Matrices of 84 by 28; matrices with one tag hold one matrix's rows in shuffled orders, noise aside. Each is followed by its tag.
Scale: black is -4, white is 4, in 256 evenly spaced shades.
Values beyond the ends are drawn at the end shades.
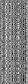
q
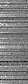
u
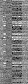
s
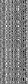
q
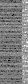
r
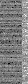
r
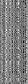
q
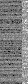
r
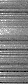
u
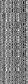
q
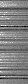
u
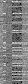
s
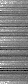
u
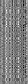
q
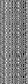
q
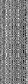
q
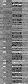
s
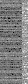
r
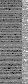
r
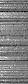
u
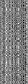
q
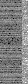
r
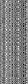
q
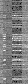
s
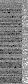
r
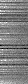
u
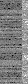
r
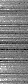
u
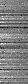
u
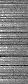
u
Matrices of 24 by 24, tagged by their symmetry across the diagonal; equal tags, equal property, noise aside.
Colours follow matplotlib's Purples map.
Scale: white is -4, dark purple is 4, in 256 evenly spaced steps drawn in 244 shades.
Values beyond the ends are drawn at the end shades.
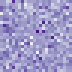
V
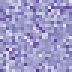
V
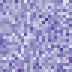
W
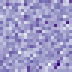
W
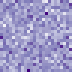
W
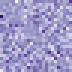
V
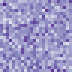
W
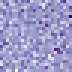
V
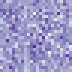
W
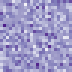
V
